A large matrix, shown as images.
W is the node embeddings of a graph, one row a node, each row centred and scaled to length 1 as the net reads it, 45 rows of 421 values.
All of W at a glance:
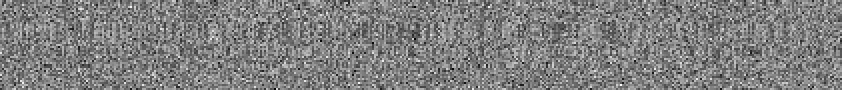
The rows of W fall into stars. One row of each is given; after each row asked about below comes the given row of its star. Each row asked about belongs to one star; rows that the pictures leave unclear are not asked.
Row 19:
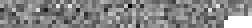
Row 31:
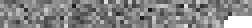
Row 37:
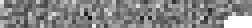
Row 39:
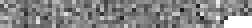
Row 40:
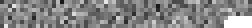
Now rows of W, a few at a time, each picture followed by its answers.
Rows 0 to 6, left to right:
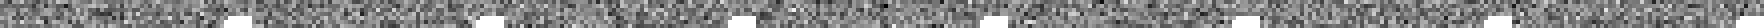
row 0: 39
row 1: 39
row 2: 39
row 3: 19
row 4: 39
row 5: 40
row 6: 31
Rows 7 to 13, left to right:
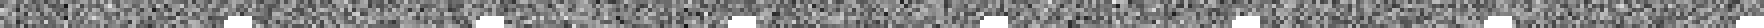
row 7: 37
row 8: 19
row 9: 39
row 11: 40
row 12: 31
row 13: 31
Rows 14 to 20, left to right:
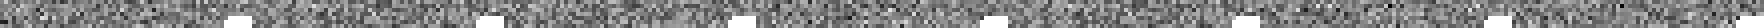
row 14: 31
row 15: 31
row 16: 40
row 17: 40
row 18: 31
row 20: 40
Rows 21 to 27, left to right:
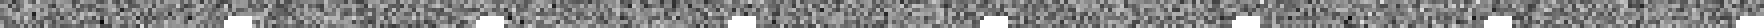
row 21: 40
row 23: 19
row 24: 19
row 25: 37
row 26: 37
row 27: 19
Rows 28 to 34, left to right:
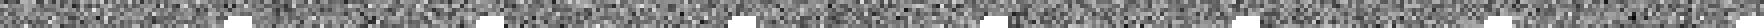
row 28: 31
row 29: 39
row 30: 37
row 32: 19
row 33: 31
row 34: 39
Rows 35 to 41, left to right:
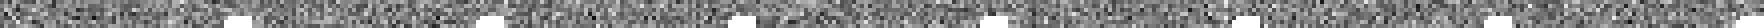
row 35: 40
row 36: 39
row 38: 40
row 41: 39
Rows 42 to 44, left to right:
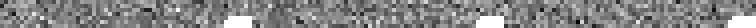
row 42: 31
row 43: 39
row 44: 37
